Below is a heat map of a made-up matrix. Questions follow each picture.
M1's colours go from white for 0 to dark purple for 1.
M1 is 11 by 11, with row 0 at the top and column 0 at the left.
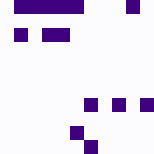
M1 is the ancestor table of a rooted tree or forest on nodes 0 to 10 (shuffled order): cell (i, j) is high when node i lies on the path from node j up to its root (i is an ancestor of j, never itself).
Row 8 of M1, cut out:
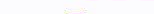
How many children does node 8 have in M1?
0
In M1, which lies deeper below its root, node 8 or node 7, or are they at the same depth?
node 8
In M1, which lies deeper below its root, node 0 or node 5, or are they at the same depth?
node 5
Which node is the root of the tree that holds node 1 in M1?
0
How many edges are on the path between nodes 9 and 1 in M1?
3
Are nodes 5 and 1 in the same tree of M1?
yes
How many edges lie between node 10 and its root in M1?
1
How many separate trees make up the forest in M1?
2
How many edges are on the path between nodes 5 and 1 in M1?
4
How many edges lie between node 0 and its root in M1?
0
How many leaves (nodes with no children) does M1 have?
6
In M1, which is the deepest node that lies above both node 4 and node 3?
2
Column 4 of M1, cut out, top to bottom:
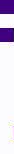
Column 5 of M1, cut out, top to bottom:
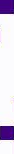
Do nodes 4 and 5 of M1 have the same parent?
no
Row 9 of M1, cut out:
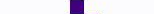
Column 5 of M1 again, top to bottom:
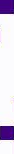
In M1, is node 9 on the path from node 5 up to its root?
yes
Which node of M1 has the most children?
2
